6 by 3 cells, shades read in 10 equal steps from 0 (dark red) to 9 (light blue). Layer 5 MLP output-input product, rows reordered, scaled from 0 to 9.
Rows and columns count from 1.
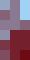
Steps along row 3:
same down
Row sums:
21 18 14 8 4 4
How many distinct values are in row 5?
2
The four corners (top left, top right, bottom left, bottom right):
7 9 3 0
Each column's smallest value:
2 1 0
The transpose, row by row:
7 4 5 6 2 3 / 5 5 5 1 1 1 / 9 9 4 1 1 0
